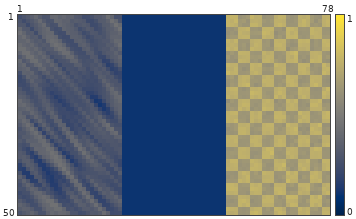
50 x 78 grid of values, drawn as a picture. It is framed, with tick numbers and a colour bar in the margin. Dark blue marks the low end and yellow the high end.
It is made of 1 by 3 panels. Panel 1,1: low, slanting down to the right. Panel 1,2: very low, flat. Panel 1,3: high, checkered.
